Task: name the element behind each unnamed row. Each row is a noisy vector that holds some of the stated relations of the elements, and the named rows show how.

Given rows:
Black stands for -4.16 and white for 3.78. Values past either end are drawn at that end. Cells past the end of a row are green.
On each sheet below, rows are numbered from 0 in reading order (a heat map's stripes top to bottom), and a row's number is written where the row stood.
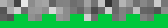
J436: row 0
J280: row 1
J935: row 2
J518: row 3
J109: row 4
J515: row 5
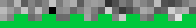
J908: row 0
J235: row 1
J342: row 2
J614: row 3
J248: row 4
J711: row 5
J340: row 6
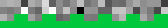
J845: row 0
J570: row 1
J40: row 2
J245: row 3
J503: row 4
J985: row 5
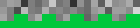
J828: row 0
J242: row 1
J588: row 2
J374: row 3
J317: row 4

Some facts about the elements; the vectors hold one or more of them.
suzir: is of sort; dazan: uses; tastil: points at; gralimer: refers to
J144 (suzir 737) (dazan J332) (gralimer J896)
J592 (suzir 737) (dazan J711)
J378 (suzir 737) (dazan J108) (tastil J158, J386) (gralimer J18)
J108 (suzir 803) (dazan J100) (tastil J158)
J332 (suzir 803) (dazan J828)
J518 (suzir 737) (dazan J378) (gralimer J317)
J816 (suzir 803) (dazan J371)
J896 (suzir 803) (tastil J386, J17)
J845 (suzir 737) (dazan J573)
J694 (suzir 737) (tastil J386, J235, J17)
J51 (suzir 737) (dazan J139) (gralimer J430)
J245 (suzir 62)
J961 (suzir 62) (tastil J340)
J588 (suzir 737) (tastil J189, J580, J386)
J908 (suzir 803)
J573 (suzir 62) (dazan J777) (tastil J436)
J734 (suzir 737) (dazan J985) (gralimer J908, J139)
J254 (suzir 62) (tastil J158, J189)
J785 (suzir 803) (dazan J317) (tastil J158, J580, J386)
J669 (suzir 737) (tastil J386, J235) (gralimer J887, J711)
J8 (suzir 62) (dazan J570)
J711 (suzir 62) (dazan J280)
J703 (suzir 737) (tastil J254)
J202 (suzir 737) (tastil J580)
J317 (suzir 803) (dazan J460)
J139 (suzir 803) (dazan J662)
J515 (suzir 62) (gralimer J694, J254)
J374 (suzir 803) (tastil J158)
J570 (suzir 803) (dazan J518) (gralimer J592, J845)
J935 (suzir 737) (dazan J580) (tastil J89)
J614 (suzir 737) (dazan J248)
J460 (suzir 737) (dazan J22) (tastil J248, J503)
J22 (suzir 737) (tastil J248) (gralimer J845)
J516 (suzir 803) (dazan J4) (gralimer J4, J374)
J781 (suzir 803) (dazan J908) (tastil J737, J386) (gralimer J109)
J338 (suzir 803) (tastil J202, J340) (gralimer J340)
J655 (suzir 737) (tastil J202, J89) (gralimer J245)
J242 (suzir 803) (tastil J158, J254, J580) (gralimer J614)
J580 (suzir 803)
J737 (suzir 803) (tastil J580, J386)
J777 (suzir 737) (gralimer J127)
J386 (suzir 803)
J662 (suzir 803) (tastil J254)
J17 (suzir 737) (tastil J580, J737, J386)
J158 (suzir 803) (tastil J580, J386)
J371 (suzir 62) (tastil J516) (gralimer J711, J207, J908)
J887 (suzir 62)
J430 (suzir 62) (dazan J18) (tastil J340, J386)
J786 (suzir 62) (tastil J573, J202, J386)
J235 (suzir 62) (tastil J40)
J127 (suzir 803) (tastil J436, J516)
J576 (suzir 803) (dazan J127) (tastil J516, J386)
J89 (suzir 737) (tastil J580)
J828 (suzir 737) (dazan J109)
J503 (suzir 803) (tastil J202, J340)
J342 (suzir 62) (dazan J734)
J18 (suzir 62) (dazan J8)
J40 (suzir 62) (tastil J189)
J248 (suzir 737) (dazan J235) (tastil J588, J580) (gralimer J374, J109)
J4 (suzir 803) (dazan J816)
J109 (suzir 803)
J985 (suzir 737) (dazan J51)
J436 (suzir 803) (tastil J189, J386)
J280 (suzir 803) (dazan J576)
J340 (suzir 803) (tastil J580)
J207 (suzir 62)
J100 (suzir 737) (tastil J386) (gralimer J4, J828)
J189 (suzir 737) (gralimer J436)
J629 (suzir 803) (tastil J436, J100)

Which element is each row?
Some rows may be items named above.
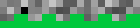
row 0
J573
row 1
J338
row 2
J378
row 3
J374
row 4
J378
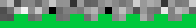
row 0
J386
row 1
J254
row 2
J694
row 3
J961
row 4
J662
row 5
J592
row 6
J127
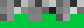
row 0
J785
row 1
J371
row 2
J158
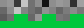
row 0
J896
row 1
J17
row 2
J694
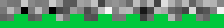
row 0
J573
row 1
J573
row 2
J378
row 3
J386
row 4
J629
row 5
J781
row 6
J189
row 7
J516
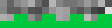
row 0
J655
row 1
J669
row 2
J460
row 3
J777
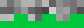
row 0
J22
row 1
J189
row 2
J703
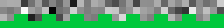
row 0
J845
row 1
J430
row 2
J737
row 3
J4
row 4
J580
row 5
J139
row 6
J51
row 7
J662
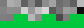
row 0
J4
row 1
J108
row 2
J786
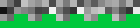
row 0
J100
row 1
J144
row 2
J734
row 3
J108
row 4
J734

